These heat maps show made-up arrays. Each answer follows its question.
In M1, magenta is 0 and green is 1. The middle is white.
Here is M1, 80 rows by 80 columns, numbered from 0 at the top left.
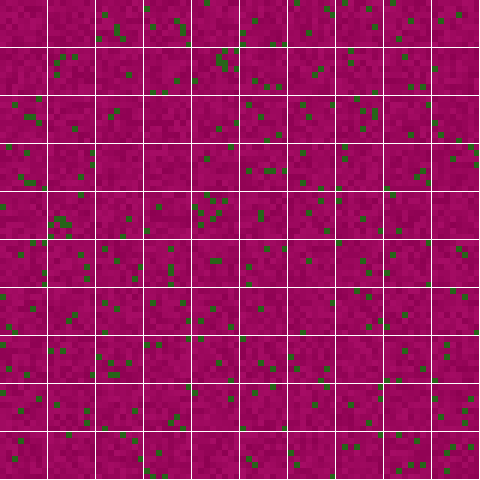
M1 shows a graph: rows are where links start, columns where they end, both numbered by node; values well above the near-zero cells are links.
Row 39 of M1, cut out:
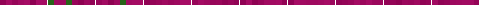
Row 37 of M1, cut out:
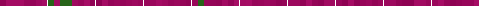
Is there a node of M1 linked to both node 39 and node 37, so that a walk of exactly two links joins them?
yes
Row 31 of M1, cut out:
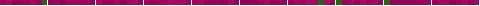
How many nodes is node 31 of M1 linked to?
4
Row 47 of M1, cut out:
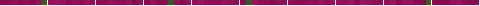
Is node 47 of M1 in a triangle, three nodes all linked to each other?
yes
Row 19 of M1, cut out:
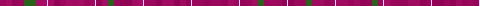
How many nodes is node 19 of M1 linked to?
6
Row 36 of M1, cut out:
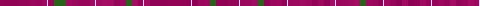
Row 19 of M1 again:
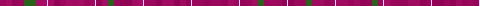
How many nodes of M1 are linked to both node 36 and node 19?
1
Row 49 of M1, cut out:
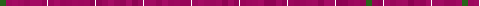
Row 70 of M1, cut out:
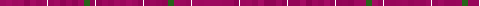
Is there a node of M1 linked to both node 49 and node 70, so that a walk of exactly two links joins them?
yes
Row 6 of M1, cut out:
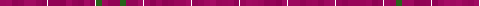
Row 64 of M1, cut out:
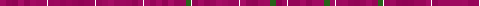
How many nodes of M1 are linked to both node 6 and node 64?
0
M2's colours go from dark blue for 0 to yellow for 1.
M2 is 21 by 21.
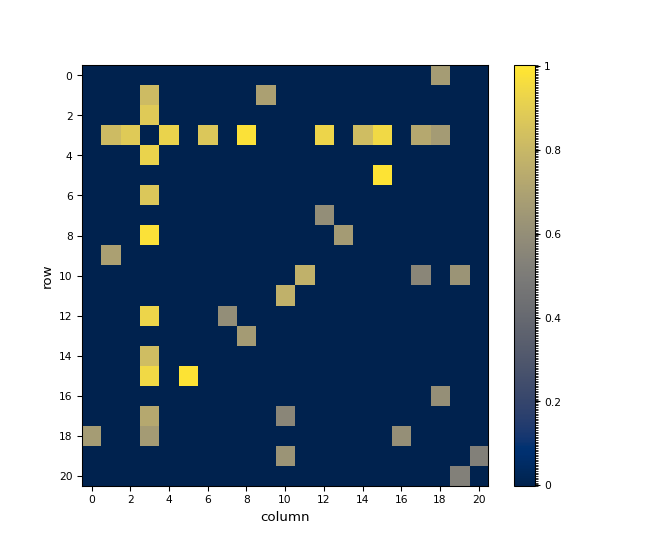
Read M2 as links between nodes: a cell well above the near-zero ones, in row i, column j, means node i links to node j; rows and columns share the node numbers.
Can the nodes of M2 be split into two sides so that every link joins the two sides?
yes
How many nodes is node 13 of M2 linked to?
1
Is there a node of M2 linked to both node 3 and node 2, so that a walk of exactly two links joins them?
no
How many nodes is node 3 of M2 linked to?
10
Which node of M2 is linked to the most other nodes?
node 3
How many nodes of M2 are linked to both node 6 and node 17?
1
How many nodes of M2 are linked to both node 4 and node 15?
1
